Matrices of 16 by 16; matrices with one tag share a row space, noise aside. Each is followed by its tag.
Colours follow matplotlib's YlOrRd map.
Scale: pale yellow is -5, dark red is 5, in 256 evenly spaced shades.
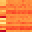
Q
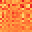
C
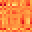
C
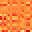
C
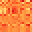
C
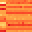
Q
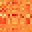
C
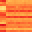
Q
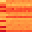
Q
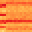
Q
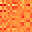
C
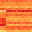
Q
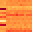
Q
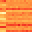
Q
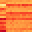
Q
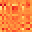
C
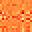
C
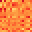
C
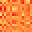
C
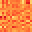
C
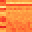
Q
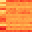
Q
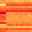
Q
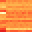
Q
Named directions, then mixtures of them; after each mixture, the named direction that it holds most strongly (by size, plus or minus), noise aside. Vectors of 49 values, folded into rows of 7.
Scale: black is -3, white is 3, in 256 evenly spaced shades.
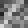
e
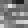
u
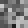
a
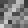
e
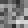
a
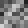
e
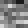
u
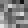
u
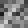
e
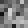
a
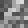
e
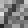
e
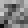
e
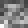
e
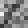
e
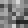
a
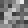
e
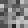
a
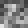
e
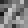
e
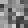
a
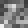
e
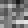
u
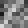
e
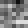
u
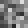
a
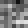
u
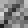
e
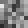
a
